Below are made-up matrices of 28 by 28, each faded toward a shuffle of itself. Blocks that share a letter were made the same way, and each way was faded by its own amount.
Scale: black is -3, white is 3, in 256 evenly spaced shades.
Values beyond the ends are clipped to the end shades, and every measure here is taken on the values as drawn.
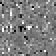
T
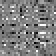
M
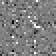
T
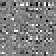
M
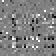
M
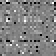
M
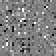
T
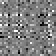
M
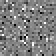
T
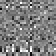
M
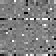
M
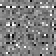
M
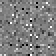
T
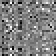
M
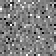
T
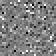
T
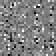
T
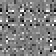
M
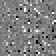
T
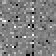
T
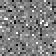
T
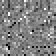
T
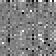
M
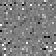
T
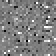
T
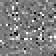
T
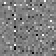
T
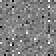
T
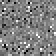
T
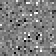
T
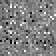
T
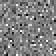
T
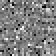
T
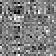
M
